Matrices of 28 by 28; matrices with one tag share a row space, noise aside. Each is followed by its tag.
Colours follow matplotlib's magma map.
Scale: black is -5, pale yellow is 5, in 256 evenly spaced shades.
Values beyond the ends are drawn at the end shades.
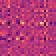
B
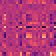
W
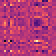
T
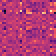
W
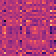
W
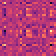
W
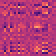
T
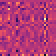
B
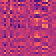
T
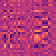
T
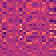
W
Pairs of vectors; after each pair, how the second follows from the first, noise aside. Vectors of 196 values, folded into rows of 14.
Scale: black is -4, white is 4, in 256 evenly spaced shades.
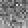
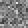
shuffled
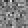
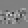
partly zeroed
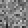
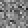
shuffled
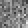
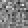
shuffled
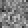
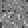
partly zeroed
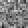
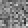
shuffled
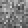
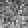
reversed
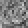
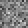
shuffled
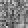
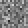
shuffled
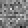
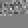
partly zeroed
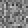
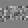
partly zeroed
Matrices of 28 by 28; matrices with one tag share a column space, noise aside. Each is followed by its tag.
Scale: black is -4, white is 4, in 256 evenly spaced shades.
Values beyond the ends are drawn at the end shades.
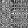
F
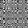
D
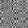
D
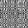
F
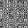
F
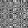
F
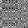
D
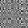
D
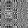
F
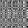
F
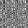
F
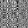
F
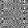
D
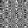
F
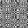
F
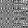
D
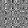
D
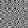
D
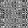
F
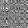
D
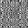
F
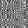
F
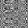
D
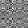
D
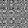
D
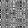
F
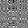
D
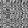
F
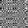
D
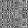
F
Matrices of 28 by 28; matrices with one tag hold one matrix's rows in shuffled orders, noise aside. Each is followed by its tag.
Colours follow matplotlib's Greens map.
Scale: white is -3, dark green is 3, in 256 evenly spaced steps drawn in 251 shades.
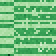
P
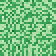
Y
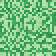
Y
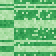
P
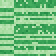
P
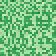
Y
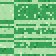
P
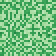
Y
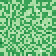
Y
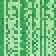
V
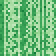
V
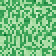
Y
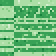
P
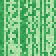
V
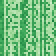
V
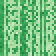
V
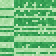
P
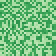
Y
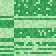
P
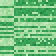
P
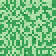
Y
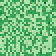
Y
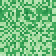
Y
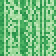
V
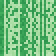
V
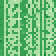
V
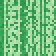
V
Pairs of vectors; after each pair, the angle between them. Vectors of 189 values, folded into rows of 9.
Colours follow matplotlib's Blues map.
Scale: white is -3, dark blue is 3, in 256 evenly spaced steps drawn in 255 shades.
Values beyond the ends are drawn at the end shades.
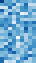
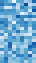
partly aligned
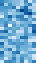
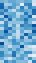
partly aligned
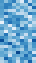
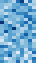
nearly opposite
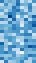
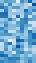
partly opposed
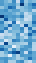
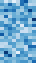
orthogonal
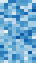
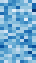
partly aligned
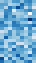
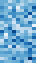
partly opposed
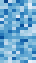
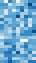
nearly opposite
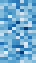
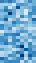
partly aligned
